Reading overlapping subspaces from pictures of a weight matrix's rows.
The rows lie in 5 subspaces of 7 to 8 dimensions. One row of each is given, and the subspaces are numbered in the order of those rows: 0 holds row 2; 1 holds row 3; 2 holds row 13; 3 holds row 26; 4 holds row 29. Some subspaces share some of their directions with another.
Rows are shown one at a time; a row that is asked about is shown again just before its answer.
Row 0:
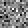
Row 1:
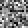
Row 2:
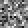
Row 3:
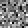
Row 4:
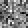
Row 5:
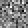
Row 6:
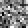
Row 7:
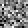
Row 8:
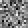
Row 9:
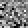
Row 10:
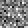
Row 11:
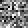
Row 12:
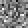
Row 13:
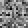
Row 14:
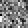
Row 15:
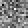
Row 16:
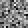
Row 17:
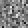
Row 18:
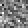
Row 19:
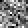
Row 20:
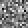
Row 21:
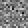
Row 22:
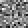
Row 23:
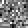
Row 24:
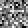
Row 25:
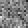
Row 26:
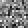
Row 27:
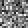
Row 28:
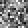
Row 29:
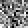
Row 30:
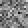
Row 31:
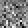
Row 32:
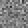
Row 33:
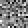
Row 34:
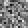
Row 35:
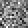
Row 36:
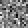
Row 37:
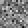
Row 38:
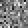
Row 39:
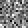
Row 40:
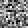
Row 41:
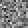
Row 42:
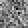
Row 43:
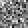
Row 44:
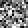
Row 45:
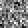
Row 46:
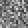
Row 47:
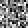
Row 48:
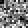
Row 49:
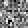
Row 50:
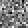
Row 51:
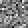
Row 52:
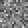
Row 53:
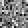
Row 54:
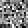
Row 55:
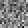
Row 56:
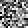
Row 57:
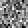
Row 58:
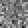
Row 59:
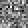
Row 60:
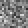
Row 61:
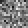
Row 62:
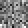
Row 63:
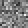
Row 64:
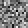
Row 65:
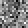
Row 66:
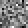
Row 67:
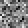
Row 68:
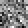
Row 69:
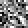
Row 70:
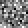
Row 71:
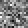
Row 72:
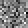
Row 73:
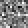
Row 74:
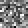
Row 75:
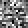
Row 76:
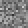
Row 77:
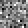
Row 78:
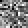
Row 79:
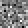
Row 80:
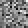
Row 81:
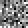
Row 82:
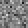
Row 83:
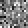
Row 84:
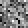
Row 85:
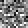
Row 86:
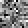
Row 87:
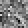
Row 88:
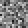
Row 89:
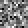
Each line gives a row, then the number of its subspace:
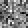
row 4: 1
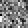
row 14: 3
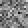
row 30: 3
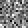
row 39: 1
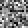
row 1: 1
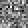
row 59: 0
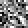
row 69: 0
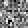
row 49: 1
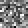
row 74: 2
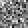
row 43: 3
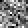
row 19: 2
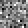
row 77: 3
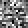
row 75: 2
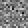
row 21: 4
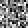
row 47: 1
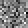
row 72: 4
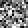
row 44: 3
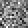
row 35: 4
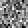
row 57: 4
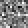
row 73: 0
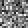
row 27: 2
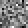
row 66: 0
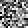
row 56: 4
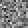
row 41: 4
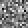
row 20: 1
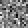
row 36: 1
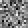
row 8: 0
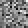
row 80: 3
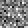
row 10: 3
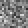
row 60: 2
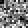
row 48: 3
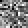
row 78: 0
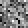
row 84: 4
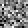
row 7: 4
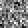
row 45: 1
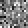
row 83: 3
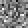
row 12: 2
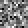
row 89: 0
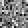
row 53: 2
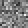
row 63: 2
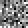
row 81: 4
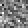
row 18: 4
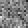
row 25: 3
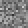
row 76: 0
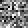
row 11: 0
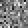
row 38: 3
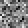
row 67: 0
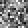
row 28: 4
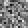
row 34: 1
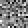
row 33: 2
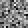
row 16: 3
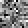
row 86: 2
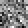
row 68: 0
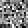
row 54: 4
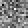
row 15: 2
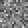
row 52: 2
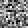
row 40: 1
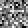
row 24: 1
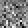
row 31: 1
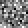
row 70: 4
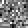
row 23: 3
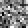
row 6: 0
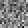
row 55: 1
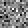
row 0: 4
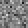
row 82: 0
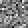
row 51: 0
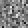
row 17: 1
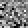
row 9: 3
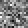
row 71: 2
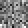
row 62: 1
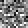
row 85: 2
